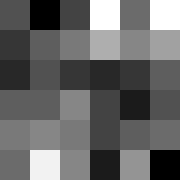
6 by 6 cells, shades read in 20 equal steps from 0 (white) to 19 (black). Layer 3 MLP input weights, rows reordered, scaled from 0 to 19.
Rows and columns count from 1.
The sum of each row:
57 59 87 77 66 65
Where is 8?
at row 6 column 5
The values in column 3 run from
9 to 15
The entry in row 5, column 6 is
11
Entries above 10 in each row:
4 2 6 5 3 3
